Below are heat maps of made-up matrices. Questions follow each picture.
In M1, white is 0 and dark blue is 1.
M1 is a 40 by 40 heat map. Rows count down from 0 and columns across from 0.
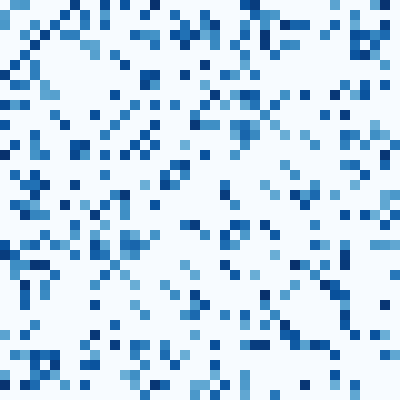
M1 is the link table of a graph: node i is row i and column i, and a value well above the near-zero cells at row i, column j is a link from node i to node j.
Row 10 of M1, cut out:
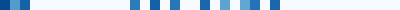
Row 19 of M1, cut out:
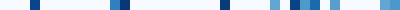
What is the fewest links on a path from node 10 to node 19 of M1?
2
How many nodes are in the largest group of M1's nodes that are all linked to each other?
4
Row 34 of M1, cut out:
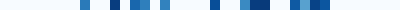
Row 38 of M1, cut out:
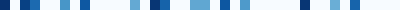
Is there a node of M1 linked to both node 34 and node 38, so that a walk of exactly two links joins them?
yes
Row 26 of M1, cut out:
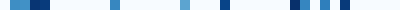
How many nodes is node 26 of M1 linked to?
11
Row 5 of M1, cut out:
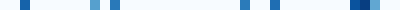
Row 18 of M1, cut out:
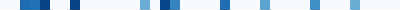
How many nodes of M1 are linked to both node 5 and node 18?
2
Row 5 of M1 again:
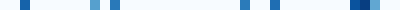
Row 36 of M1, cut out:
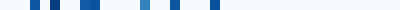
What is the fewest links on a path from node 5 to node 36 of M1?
1
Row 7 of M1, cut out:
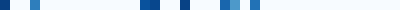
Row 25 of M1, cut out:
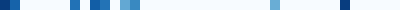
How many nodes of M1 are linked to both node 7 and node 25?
1
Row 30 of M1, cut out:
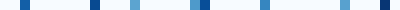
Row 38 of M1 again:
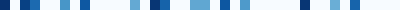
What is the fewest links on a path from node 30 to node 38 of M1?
1
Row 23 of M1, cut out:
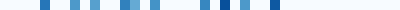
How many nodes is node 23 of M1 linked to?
10
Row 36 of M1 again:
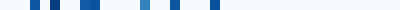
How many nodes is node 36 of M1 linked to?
7
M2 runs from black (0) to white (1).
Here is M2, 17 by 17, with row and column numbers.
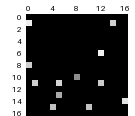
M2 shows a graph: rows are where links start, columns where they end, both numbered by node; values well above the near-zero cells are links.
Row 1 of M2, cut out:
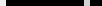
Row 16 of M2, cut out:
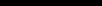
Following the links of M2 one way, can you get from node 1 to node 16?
yes
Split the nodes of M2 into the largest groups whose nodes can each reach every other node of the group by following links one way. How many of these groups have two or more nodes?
0
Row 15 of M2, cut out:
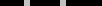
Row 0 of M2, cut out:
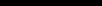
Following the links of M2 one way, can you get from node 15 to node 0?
yes
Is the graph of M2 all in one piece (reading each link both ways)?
no
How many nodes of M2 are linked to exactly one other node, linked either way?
4
